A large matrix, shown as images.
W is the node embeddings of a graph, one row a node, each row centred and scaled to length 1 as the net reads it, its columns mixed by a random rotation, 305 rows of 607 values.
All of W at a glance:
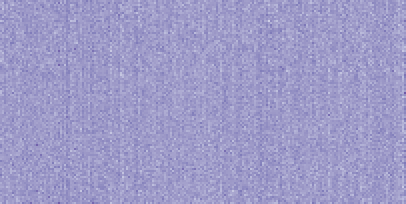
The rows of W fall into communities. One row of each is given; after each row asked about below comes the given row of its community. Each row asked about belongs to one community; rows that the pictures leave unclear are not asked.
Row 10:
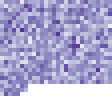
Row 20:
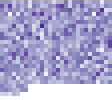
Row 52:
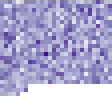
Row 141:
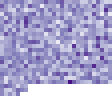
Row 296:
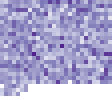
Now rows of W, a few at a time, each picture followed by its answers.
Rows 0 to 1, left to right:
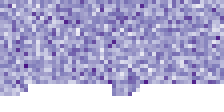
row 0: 20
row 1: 10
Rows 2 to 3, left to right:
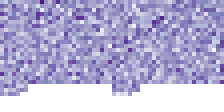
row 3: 20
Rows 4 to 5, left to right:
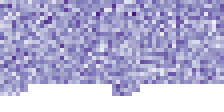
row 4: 20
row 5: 52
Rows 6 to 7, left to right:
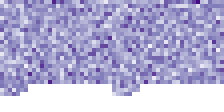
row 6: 10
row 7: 296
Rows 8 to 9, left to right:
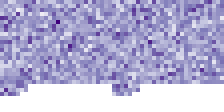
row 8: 10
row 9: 52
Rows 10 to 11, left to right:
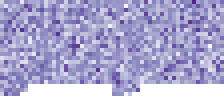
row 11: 20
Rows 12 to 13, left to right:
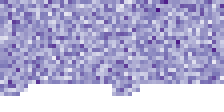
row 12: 141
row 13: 52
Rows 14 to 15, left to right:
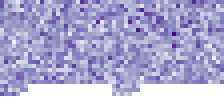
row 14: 10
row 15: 20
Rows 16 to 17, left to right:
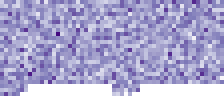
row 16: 10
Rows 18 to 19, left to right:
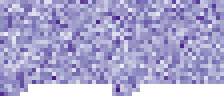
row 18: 10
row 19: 10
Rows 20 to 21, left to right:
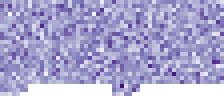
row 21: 141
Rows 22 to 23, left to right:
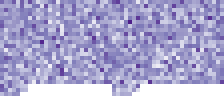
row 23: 141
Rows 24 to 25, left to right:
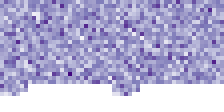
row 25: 296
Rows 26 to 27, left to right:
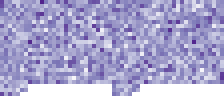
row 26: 52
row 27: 10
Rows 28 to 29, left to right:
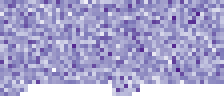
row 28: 141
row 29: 296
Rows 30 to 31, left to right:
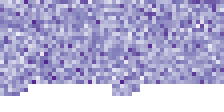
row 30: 10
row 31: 20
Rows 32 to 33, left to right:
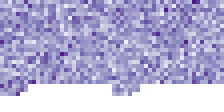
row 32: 10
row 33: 10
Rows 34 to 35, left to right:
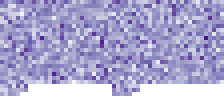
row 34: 296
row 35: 141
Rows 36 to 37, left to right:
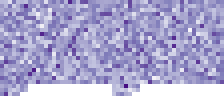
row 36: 10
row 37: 296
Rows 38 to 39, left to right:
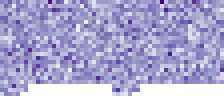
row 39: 20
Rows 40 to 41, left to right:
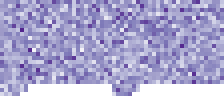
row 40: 296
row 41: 10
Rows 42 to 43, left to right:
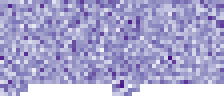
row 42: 20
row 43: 141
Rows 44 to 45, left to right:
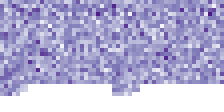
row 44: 52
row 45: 52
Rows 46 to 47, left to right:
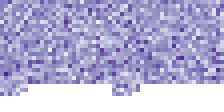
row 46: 52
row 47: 296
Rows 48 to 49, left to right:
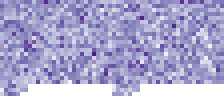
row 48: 296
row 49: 296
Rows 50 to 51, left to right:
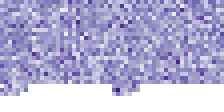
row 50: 296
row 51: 20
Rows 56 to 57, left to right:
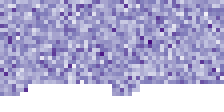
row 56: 52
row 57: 52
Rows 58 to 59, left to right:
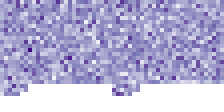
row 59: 296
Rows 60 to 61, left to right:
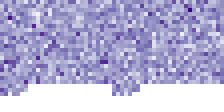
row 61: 52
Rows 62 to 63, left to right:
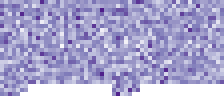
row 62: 52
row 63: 10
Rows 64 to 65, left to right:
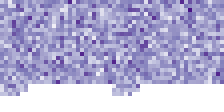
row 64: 296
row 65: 296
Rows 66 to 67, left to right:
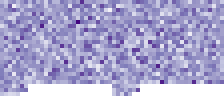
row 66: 20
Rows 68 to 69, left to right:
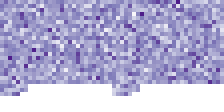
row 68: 141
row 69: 296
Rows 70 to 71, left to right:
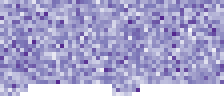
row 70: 296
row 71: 20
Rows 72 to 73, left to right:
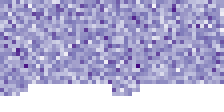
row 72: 20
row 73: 141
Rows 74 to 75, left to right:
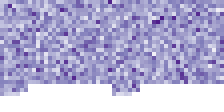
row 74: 20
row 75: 20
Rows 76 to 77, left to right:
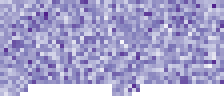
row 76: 296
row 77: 20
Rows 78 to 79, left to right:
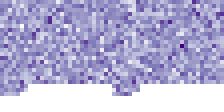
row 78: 20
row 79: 10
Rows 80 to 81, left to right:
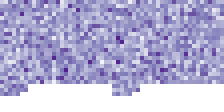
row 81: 10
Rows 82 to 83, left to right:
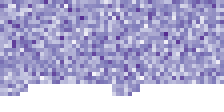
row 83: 20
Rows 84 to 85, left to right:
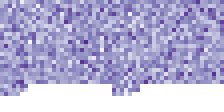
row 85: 52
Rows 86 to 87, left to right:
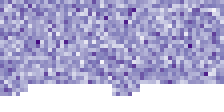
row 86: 52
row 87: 296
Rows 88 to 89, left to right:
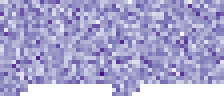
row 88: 52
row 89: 10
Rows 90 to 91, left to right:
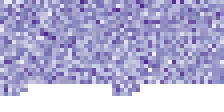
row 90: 10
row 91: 10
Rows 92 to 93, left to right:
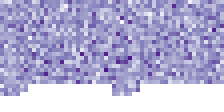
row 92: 296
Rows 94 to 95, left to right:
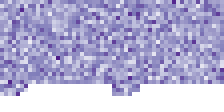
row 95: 10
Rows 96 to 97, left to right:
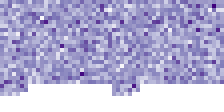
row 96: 20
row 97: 20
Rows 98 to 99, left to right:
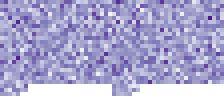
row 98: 141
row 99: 141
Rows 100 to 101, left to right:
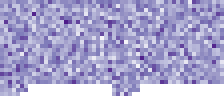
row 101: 10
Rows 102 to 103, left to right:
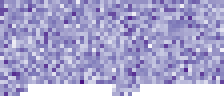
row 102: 10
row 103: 296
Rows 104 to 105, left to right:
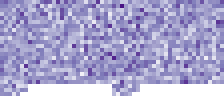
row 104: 141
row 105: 20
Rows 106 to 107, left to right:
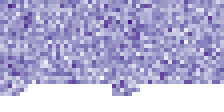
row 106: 141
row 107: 141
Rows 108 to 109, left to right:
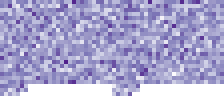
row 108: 20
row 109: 296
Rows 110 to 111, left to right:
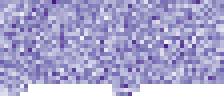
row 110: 296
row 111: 296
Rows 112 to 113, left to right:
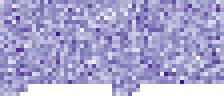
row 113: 141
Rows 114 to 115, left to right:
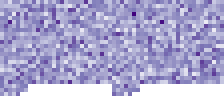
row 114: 10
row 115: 52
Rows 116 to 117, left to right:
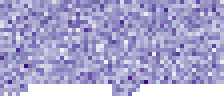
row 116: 20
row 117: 10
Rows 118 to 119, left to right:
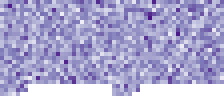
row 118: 20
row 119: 52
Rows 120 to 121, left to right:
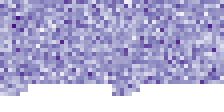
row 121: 52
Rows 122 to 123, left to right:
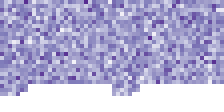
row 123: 20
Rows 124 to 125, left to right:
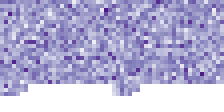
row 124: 296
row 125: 296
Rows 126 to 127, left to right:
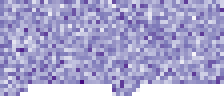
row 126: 10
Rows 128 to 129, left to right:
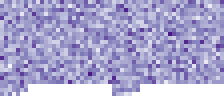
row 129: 20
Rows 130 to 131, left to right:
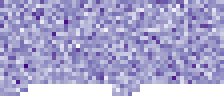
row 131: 296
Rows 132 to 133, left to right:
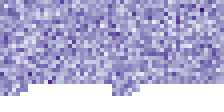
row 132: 10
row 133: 52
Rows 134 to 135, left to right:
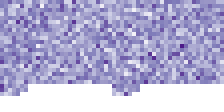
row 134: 141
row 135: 10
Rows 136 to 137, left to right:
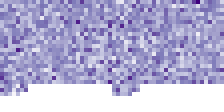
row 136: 20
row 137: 10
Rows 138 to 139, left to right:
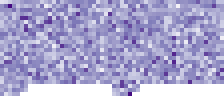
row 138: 20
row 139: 296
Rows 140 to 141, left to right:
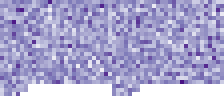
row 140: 296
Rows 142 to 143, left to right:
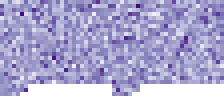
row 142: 52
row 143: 10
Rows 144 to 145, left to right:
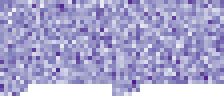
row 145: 20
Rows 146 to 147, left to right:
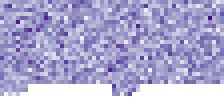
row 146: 20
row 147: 141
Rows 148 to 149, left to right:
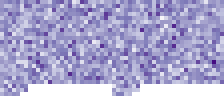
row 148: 10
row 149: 296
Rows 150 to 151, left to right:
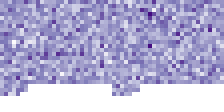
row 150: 10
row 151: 52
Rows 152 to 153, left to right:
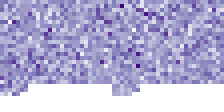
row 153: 20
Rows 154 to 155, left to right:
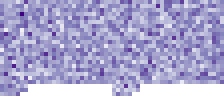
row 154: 52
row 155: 296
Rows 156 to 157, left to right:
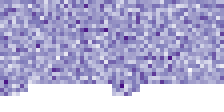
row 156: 20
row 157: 10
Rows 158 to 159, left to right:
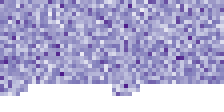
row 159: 296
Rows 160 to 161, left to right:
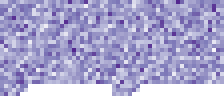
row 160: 10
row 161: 20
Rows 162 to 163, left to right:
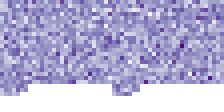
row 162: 20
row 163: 10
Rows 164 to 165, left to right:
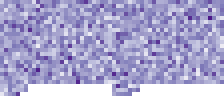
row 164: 296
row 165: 52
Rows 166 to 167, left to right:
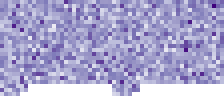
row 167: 20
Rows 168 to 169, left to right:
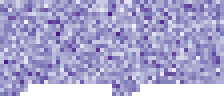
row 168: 10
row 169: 52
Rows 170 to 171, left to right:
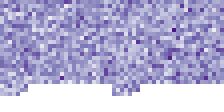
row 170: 296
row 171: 52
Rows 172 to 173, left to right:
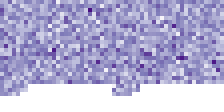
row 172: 52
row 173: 296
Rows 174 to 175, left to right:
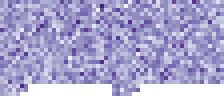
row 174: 20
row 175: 10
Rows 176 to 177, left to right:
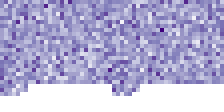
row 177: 141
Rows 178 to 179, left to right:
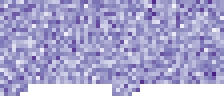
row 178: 10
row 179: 52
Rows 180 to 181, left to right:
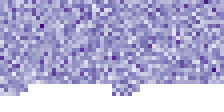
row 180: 20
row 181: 52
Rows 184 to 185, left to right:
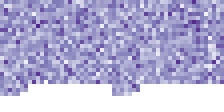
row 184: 10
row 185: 20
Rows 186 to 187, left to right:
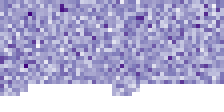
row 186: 141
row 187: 141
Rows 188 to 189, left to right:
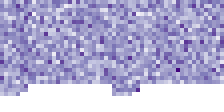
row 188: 296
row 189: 20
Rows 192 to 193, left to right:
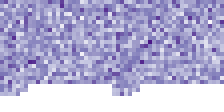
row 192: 141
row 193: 52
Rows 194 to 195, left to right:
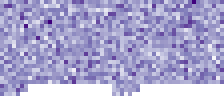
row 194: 20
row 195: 20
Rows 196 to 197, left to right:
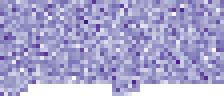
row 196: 52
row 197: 20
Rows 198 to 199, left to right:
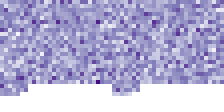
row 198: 10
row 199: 20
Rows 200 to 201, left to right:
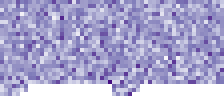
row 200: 296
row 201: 141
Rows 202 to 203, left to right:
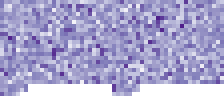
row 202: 52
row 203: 141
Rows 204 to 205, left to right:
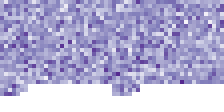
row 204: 296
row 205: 52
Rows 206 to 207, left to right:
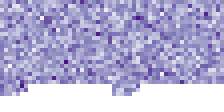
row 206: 20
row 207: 141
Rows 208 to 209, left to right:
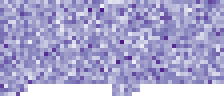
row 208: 52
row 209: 10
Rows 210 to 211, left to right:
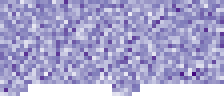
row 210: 20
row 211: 20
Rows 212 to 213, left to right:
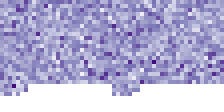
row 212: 296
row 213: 52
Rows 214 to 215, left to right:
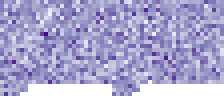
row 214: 10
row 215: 52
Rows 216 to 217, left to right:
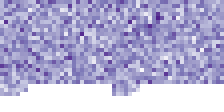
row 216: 296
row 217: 141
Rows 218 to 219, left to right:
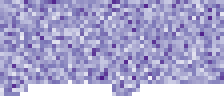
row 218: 296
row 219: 141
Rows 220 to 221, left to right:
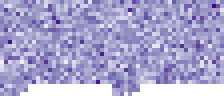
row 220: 10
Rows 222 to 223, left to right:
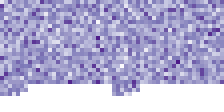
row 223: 20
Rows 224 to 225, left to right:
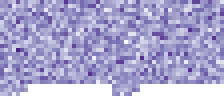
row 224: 20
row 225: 10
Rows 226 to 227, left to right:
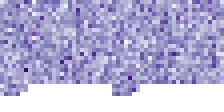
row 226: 296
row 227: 10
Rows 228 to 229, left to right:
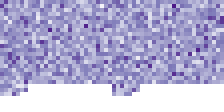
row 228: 141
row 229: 141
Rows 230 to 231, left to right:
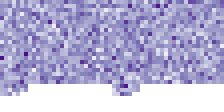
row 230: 20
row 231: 296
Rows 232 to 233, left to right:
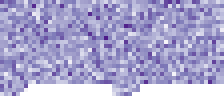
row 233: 296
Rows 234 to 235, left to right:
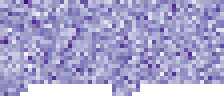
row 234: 10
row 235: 141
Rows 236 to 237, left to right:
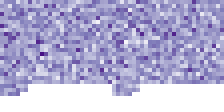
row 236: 52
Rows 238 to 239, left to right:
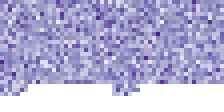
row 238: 141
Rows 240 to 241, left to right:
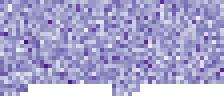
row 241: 141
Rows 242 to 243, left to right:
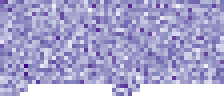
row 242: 141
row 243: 296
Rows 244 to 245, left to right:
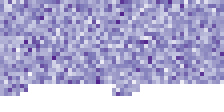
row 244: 52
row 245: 296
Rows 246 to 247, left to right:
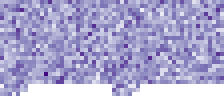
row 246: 296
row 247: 141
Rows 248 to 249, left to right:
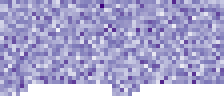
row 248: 20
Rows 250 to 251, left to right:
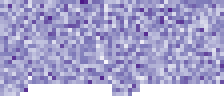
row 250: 20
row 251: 20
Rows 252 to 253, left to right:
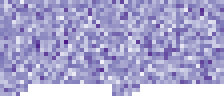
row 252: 52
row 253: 52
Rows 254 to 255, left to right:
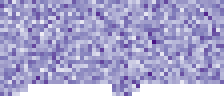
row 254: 52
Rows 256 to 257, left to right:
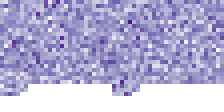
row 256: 296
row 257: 141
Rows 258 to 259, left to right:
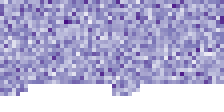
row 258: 52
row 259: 141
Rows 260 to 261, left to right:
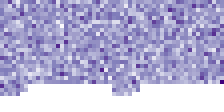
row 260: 52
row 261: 20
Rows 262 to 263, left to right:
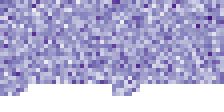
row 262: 141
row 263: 141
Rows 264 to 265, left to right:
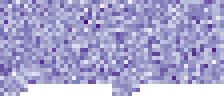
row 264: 52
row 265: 52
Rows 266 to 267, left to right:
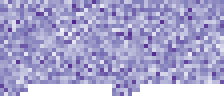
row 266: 52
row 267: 52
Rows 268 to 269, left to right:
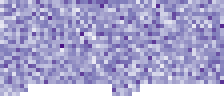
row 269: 141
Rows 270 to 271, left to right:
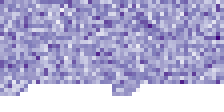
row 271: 141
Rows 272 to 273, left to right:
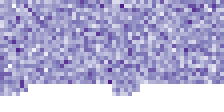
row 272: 20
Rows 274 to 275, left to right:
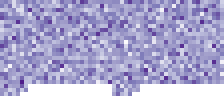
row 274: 20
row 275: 10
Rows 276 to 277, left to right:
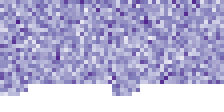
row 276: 20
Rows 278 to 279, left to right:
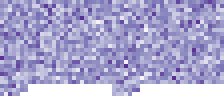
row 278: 52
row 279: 20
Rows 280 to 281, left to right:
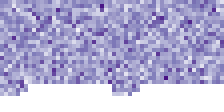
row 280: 20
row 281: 20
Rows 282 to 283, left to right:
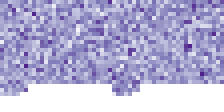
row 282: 20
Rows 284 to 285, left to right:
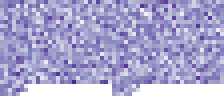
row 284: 141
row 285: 141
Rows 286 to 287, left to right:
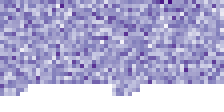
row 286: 141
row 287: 296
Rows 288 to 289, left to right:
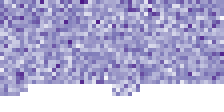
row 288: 10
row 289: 296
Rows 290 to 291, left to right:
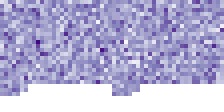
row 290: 52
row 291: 10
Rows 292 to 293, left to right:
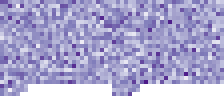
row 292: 141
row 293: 10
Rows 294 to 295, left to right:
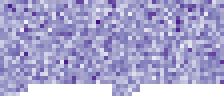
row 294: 20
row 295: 52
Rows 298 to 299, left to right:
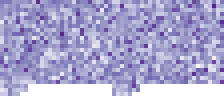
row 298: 296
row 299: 20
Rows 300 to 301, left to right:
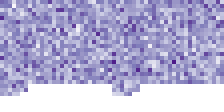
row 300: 20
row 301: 296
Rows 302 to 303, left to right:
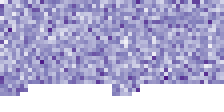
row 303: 10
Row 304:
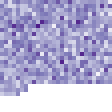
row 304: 296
